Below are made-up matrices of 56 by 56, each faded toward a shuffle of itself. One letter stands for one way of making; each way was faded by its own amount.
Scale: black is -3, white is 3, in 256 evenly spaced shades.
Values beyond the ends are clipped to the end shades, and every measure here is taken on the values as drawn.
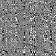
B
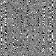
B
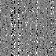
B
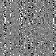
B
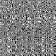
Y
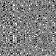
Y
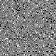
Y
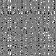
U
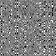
B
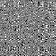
Y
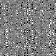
B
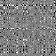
U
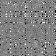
U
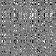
U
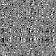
Y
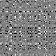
U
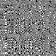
Y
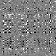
U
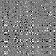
U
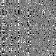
B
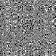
Y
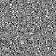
Y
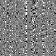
B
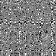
Y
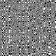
B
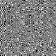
Y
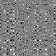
U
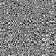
Y
